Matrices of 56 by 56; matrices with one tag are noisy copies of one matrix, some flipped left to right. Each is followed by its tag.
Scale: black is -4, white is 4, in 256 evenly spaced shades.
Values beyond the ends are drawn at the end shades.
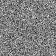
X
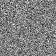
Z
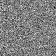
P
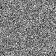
P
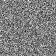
Z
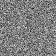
Z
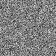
P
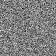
Z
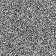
X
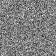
X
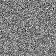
Z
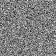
Z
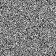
P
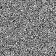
P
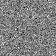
X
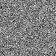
P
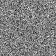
X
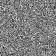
P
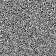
Z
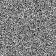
X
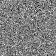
X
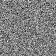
Z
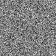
X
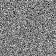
Z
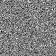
Z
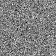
X
